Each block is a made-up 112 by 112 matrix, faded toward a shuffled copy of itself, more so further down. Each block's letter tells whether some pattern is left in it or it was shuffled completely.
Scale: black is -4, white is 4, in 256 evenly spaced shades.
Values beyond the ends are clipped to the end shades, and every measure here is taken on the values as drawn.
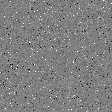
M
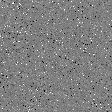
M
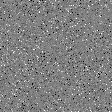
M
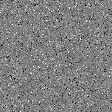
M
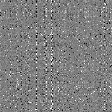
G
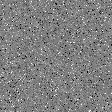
M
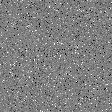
M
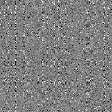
G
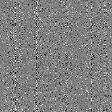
G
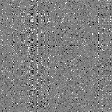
G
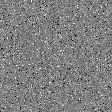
M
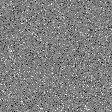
M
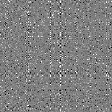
G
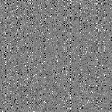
G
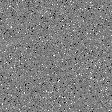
M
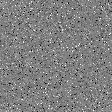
M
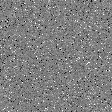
M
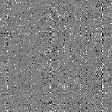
G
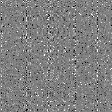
G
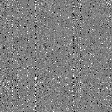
G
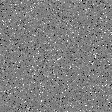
M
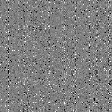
G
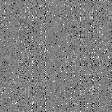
G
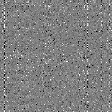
G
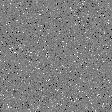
M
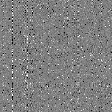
G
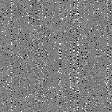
G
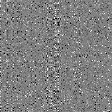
G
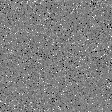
M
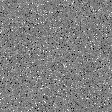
M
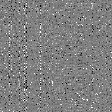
G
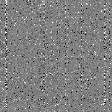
G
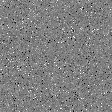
M
